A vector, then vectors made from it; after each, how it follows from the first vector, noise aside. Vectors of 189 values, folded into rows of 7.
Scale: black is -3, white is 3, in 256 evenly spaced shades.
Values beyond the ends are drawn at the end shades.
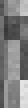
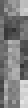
copied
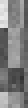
reversed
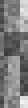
wrapped around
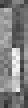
wrapped around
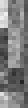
reversed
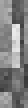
wrapped around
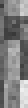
copied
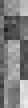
copied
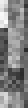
reversed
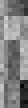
negated
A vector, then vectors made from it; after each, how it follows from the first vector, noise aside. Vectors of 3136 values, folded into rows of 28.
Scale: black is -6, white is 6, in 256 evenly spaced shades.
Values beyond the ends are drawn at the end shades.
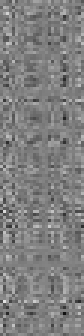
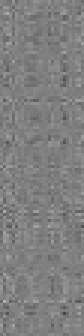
shrunk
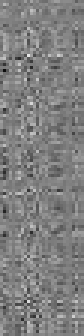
wrapped around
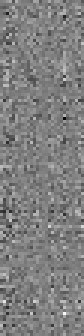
sign-scrambled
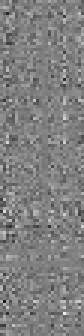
sign-scrambled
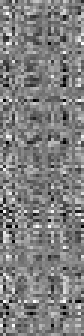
scaled up
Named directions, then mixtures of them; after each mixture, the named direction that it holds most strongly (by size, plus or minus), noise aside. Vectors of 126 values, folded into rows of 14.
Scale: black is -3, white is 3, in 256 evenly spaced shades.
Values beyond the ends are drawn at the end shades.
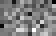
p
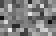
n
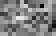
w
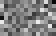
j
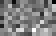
p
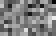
n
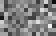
j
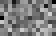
j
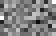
j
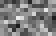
w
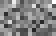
p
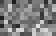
n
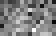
p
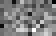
p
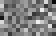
j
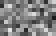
n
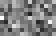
n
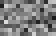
j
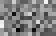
p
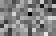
p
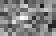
w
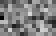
n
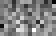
p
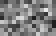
w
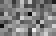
p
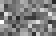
j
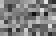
j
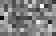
n
